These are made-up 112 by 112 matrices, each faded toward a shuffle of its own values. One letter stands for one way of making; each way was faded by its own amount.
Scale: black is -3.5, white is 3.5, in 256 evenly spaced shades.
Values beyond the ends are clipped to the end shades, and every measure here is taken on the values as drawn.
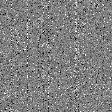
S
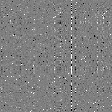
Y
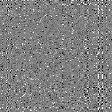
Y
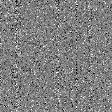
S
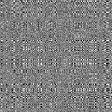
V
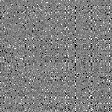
Y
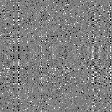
Y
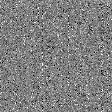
S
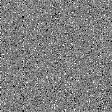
S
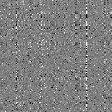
Y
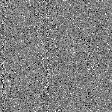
S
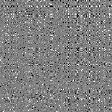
Y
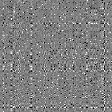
Y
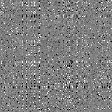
Y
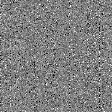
S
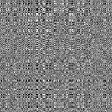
V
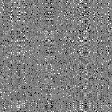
Y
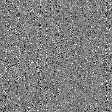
S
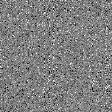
S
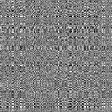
V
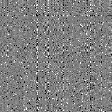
Y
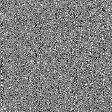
S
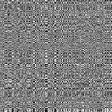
V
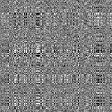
V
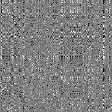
Y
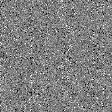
S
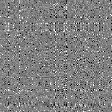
Y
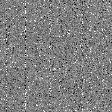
S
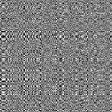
V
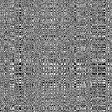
V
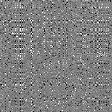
Y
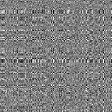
V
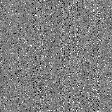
S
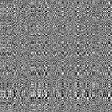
V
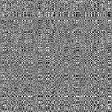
V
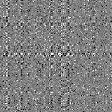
Y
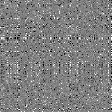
Y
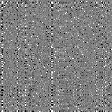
Y
